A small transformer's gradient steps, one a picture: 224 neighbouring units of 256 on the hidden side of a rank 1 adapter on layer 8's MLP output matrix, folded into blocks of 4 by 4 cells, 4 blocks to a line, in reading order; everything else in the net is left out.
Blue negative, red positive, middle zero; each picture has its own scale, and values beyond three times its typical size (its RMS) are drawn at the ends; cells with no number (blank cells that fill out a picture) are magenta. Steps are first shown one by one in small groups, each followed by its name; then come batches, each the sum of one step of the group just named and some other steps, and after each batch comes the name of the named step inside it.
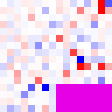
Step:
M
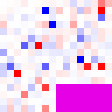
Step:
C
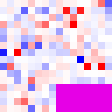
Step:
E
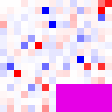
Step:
C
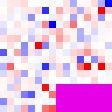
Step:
C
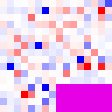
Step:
E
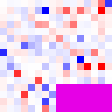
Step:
M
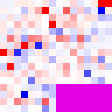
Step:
E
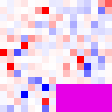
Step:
M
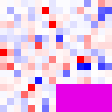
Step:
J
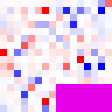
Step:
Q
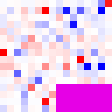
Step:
Q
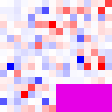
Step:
J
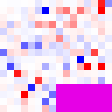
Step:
J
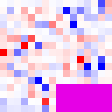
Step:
Q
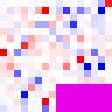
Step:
Q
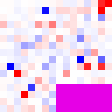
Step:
J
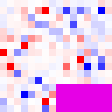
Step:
Q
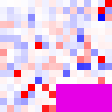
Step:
J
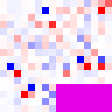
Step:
J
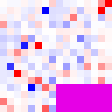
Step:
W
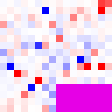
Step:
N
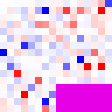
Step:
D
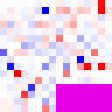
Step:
D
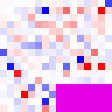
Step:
D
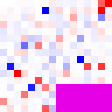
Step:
W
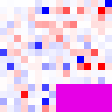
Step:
D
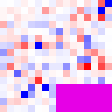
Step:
N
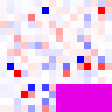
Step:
W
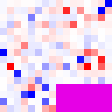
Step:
D
